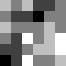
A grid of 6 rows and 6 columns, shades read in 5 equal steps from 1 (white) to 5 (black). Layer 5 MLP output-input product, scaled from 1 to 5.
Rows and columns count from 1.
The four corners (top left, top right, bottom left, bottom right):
2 3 5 2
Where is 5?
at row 2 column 4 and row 6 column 1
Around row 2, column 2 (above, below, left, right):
3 3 3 4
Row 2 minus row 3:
1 1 1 2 1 0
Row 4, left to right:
3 4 1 3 2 1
